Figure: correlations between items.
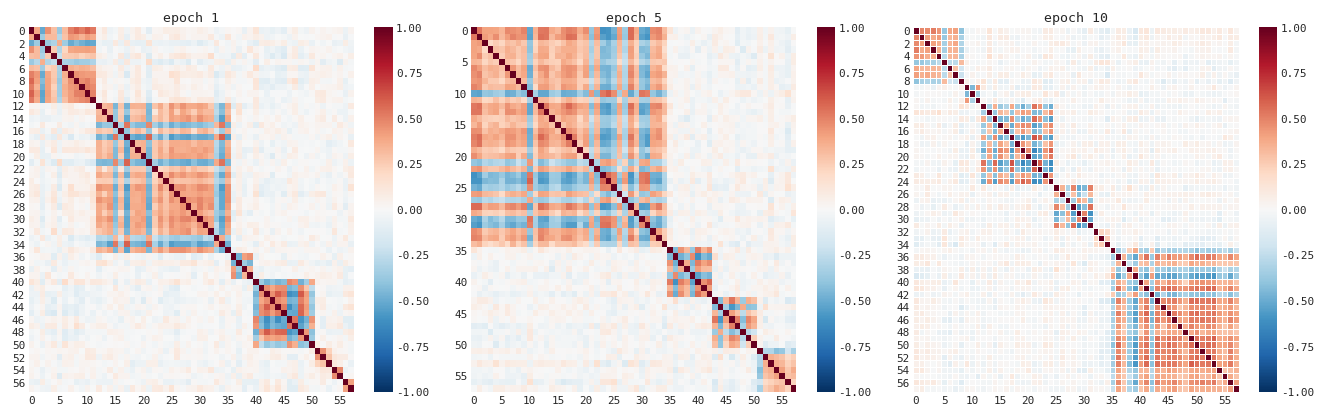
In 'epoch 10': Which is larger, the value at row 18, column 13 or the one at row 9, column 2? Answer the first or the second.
the first
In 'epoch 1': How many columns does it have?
58
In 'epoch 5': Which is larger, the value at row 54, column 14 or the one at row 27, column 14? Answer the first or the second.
the first
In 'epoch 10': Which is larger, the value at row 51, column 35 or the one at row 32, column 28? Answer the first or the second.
the second
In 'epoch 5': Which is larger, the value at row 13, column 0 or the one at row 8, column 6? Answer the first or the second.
the first
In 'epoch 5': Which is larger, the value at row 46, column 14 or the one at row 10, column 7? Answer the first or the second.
the first
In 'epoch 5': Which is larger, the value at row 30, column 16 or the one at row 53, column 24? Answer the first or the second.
the second
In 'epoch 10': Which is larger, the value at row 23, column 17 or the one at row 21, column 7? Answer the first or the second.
the second
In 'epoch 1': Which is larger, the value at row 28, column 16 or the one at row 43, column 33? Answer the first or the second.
the first
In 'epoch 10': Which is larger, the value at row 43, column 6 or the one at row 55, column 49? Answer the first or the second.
the second
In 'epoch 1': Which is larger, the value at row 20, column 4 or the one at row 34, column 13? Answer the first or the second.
the first
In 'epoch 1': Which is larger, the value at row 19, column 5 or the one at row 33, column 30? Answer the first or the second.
the first
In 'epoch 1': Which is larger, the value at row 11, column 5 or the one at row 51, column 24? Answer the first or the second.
the second
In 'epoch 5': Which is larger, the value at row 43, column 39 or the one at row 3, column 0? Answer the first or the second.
the second
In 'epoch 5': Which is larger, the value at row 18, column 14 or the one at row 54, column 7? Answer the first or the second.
the first
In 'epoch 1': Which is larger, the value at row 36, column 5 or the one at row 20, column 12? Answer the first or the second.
the second
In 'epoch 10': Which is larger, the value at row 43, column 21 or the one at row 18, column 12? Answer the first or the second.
the first
